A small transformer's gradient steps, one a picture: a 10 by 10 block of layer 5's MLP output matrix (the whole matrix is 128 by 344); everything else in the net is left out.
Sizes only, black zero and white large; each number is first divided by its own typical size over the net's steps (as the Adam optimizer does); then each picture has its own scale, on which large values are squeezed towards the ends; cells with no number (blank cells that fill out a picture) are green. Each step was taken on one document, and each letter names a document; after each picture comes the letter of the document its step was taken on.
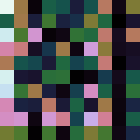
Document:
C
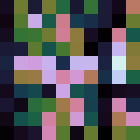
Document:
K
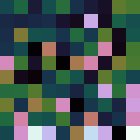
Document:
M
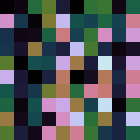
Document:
M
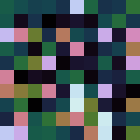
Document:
C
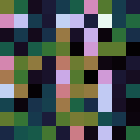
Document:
C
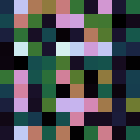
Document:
C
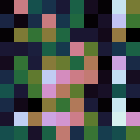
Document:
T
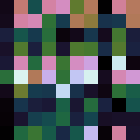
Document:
T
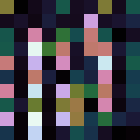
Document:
M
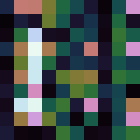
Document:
K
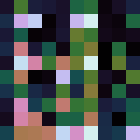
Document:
T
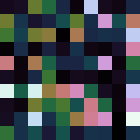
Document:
M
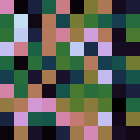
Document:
C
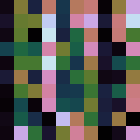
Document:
T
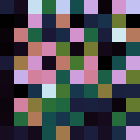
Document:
K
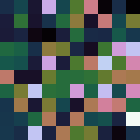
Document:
M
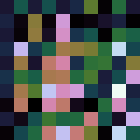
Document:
T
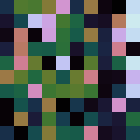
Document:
T
